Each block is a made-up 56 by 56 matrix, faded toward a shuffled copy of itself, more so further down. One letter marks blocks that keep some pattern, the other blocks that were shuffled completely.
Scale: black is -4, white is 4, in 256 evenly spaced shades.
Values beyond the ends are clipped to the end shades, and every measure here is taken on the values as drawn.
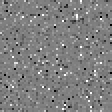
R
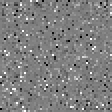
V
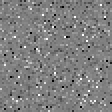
R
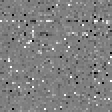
V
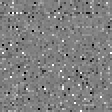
V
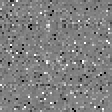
V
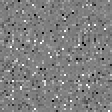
V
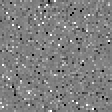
R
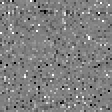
V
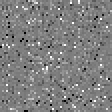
V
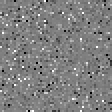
R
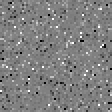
R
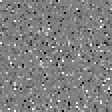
V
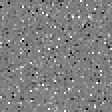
R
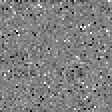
V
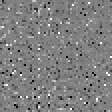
V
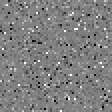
R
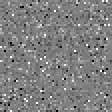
V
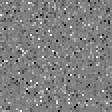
V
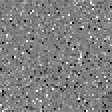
V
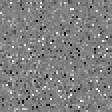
V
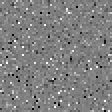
R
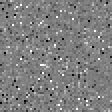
R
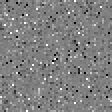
R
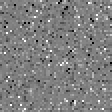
V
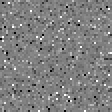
R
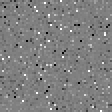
R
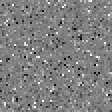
R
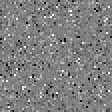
V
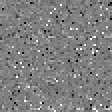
V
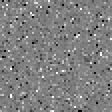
R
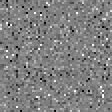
V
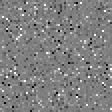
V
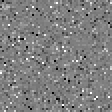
R
